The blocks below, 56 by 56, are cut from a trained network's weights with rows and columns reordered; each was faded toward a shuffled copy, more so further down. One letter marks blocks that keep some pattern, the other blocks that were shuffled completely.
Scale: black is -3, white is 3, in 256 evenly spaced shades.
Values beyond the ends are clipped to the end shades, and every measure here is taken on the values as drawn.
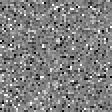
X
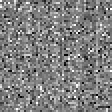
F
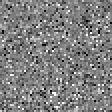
X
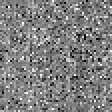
F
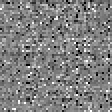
F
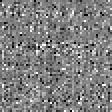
F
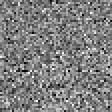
F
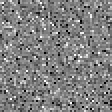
X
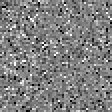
X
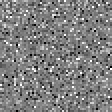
X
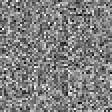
F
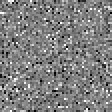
X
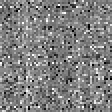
F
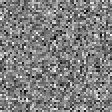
F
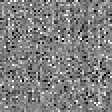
F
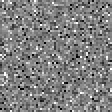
X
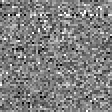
F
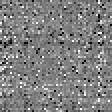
F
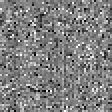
F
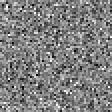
X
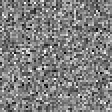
F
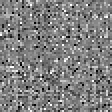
F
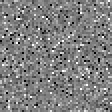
X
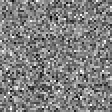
X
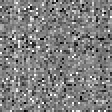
F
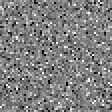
X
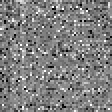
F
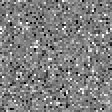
X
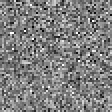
F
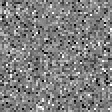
X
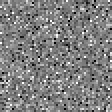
X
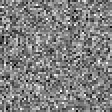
F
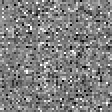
F
